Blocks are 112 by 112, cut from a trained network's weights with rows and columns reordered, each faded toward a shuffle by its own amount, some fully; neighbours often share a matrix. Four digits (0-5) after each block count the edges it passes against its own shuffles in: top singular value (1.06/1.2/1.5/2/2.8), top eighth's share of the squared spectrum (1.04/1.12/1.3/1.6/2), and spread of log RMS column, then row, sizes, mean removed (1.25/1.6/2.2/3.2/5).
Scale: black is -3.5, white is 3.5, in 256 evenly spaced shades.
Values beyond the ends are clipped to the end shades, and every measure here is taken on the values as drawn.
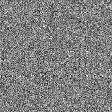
3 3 1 2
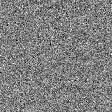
2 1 0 0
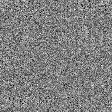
3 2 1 1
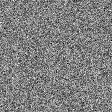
0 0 0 0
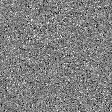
0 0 0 0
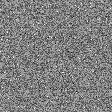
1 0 0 0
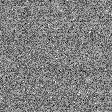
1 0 0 0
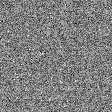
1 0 0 0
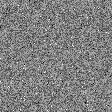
0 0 0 0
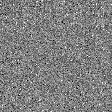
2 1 0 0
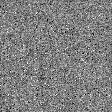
2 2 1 1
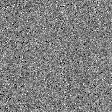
2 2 1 1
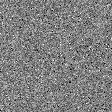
1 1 0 0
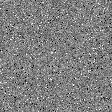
1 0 0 0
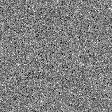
1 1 0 0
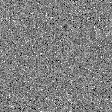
2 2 0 1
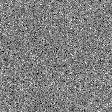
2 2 0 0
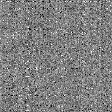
3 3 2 2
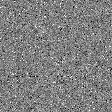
1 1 0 1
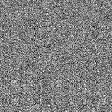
4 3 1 2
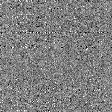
2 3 1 2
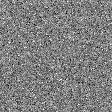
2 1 0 0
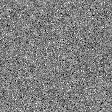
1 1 0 0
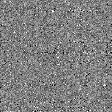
3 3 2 2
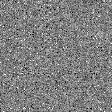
2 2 1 1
